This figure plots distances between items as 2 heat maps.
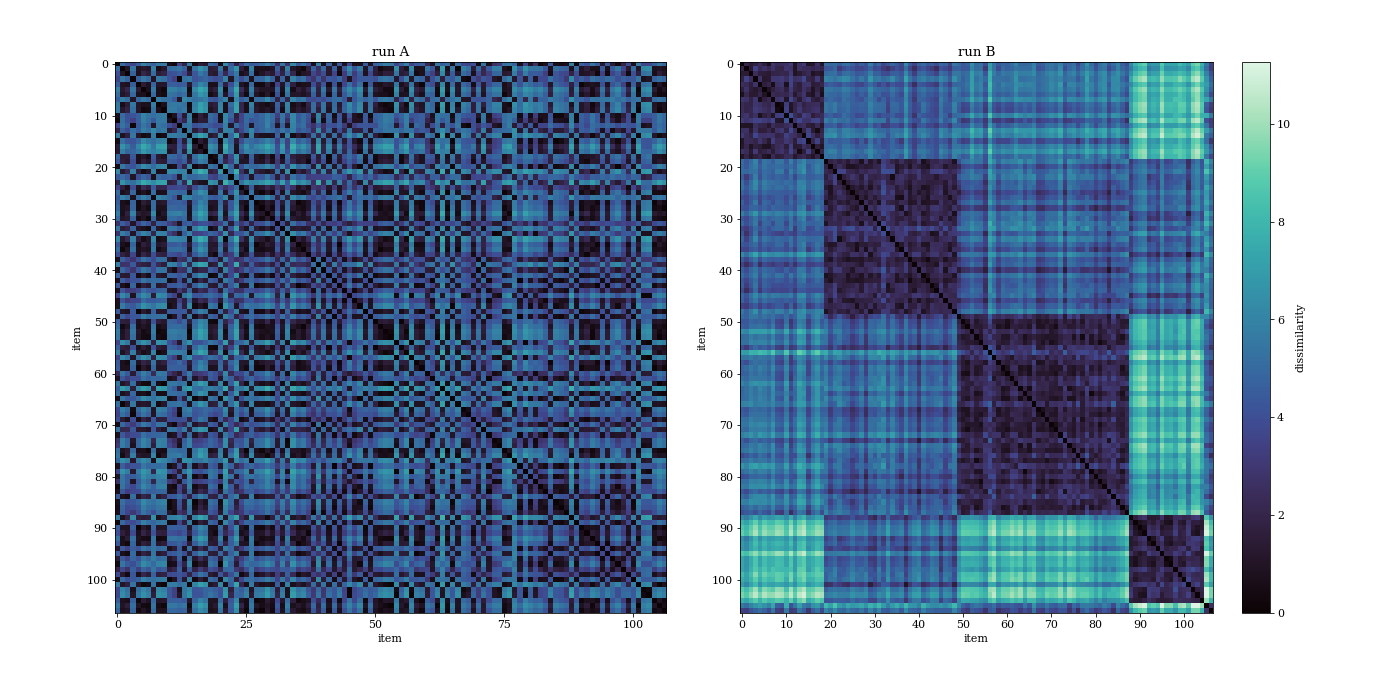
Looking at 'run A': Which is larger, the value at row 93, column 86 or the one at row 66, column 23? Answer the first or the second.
the second
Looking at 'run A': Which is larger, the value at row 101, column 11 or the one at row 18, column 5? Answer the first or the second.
the first
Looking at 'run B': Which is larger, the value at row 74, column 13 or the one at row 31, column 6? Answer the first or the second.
the first
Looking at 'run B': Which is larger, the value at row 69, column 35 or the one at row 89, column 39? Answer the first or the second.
the second
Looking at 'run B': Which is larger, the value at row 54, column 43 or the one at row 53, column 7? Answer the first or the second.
the second
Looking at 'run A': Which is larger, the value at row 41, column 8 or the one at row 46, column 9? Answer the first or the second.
the second
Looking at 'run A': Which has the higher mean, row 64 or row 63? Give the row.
63
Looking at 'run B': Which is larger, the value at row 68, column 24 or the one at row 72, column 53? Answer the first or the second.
the first
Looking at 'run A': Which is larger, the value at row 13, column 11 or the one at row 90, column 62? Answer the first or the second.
the first
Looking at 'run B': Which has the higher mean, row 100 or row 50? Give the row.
100
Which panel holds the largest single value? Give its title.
run B
